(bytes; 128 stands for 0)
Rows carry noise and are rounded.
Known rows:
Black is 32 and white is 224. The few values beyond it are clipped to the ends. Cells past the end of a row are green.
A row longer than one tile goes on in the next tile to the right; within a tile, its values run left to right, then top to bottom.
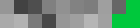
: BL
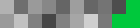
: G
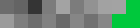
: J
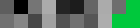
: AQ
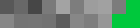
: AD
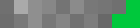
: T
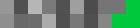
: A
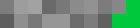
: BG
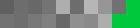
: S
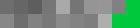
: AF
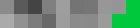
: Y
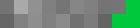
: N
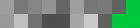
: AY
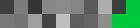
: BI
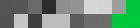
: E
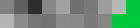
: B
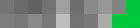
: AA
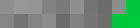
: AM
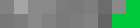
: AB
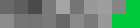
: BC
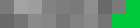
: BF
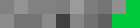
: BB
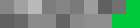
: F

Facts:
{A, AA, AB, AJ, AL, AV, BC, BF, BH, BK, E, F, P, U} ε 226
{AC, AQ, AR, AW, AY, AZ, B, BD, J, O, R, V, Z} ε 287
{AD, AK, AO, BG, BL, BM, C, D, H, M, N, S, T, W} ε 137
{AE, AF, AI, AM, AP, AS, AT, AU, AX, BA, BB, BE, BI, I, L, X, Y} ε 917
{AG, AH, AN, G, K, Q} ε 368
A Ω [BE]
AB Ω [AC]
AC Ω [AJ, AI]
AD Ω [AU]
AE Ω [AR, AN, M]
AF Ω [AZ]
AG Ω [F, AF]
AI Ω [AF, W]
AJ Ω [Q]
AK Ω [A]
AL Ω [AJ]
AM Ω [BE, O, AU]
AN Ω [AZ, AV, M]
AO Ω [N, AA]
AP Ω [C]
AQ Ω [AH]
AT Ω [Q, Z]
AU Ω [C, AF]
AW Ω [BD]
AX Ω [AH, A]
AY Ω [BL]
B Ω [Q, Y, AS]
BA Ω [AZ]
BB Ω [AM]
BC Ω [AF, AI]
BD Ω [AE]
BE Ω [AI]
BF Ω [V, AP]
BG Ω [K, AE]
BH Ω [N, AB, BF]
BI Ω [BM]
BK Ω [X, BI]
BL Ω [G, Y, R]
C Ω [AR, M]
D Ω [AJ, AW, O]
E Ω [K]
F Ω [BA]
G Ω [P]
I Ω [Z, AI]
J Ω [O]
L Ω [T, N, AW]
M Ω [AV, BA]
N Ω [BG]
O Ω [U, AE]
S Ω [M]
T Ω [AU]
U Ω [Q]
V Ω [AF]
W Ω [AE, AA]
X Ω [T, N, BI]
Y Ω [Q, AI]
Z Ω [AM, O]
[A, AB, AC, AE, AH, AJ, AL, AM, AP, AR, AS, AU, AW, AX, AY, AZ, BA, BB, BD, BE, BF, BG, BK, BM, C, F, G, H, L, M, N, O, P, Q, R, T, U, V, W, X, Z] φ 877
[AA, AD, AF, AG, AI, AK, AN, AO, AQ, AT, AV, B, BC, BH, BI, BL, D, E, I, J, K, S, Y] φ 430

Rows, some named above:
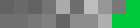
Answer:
S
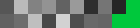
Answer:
BM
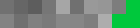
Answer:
AF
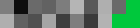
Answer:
AK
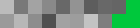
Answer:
R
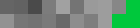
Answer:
BC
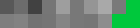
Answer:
AO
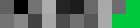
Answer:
AQ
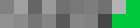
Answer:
AL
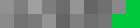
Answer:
BE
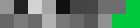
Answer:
AH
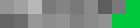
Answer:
AZ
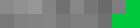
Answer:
H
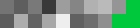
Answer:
K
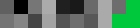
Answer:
AQ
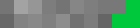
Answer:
N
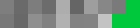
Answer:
AV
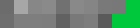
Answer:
L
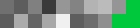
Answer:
K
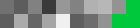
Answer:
K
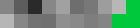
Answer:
B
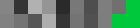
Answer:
AX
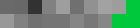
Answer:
D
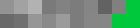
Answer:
AR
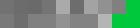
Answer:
AN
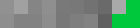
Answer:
AJ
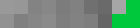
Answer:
U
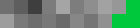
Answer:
I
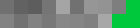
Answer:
AF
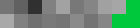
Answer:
AT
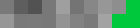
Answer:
AI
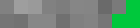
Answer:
AU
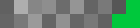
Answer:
X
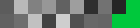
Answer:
BM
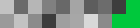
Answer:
P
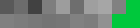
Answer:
BH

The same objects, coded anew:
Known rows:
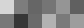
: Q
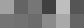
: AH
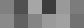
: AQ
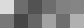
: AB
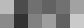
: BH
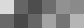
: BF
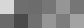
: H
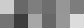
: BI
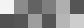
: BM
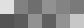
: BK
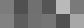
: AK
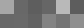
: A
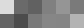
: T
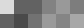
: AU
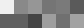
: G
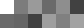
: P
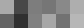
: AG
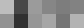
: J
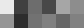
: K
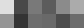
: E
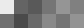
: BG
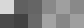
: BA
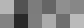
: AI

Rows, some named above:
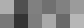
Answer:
BC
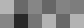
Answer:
Y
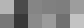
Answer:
AD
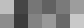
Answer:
AO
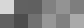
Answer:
AU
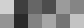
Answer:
AA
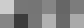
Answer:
AL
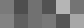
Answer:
AK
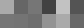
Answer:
AH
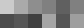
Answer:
AY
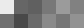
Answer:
BG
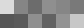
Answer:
BK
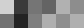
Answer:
AV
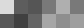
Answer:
AZ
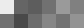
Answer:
BG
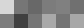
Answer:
AJ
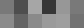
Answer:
AQ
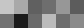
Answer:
AS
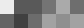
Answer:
AR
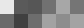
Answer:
AR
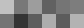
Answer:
BL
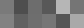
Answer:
AK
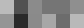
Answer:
D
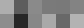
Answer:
AT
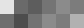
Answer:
N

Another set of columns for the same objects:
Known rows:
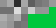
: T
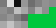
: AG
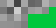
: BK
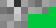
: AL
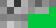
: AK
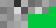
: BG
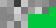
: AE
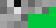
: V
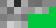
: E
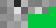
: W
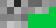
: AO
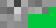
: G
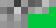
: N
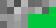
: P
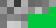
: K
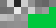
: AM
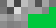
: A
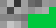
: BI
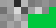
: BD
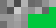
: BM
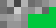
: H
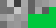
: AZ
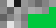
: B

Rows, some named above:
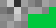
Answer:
AL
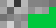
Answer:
S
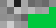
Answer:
AD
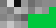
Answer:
AG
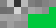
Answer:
BB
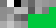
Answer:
AF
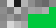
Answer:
J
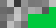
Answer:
Q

